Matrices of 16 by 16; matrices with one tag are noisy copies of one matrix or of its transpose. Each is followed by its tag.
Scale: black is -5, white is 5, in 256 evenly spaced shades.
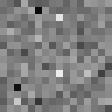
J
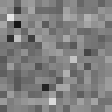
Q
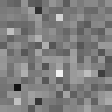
J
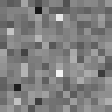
J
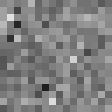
Q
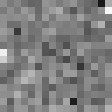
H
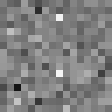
J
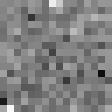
H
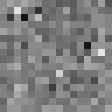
Q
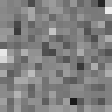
H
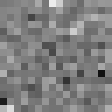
H
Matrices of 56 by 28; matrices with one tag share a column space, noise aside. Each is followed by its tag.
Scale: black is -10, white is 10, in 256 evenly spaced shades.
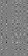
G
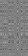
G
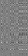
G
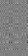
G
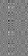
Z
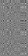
Z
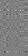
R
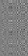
Z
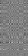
G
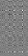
R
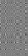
G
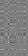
G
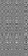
G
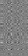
G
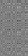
Z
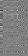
R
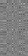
Z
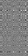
R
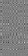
G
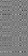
R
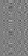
Z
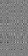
G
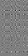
R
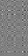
R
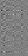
R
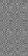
Z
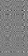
R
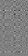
R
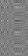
Z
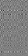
R
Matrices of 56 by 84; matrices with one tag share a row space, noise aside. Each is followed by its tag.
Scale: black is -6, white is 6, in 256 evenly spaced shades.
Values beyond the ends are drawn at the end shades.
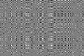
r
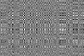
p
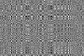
r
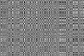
p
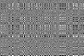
p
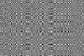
r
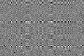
r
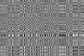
p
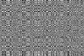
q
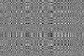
r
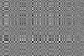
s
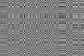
p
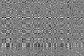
q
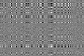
r
